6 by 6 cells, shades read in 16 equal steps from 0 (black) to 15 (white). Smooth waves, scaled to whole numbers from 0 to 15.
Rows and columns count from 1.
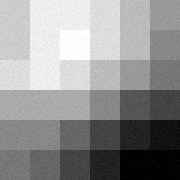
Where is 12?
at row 1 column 1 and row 2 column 1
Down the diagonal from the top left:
12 14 13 8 2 0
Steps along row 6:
down down down down same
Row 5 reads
8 8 6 4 2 1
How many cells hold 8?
4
